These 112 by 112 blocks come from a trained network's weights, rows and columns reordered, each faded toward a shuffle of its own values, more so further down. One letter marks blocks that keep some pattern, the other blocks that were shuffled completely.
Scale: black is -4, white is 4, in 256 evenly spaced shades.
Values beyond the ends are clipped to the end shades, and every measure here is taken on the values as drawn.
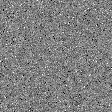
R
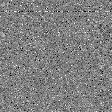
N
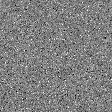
R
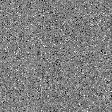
N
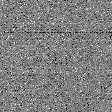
N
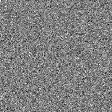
N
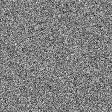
R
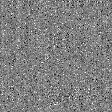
N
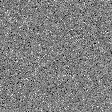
R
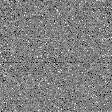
N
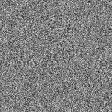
N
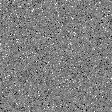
R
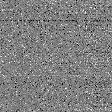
N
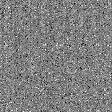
N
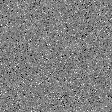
R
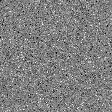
R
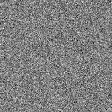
N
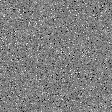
R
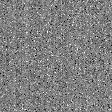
N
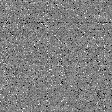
N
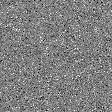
R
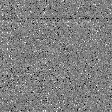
N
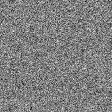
N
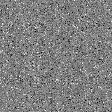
N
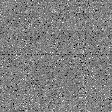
N
